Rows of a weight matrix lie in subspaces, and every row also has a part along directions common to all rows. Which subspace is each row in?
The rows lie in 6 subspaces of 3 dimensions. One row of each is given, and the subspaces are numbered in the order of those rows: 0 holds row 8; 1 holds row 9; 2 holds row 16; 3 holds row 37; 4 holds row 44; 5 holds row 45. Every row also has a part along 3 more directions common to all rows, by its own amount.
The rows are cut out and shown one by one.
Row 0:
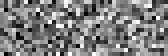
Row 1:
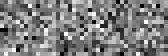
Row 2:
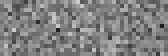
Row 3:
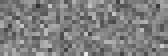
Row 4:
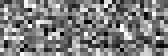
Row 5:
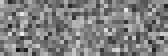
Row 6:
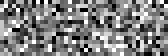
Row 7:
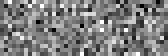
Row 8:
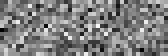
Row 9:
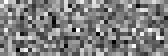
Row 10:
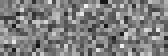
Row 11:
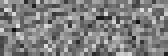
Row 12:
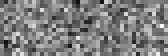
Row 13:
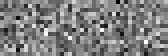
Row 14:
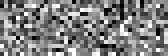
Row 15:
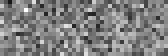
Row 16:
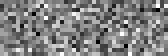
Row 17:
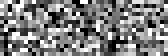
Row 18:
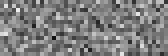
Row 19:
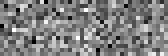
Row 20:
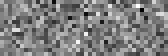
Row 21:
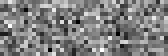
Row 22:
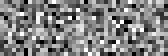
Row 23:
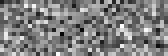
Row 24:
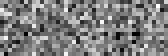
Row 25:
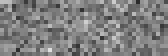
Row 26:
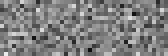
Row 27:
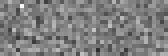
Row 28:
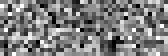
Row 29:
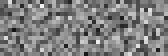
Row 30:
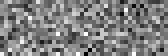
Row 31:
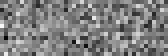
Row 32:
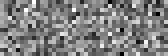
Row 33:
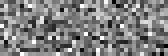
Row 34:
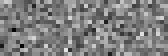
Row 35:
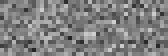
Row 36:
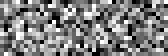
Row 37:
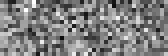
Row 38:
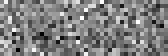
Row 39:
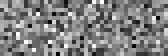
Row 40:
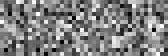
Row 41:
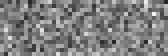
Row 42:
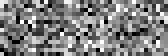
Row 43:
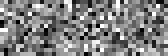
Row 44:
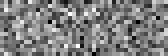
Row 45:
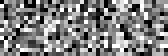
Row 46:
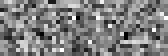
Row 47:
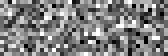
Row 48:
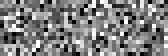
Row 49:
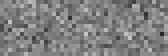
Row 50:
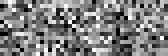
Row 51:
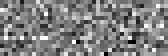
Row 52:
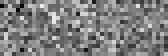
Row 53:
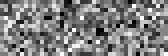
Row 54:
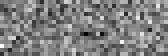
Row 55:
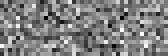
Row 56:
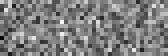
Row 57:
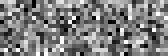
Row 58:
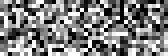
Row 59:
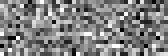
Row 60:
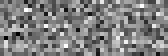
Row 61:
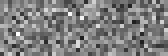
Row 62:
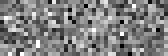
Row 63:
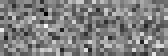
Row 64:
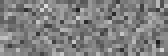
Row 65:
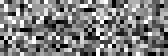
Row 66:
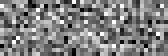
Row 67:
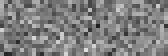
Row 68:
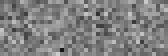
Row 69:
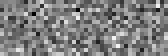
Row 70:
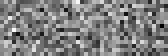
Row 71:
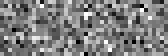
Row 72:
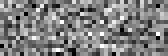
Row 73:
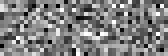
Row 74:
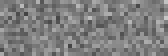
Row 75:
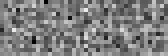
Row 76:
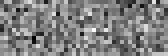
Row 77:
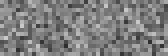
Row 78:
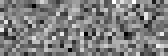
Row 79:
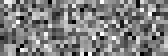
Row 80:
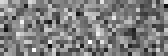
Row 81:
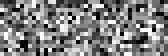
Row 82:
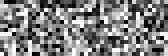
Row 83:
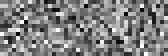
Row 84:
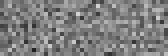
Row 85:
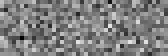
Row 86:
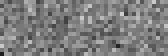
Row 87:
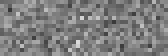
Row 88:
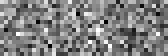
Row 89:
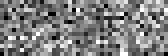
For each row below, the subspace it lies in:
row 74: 0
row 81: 3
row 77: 3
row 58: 2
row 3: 0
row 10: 1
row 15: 3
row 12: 1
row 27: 5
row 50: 3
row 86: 2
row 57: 3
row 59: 2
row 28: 1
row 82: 3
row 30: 2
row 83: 4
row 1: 0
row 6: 5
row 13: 0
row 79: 1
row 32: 3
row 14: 2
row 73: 2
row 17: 1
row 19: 5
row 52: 1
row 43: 0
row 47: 4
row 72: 2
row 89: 2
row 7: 3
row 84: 4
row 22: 3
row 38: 1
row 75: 5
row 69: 2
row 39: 4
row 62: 1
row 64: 2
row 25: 1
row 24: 0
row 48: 1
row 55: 2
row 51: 0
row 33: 5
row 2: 1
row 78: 5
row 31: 0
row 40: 3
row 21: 3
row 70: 1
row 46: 3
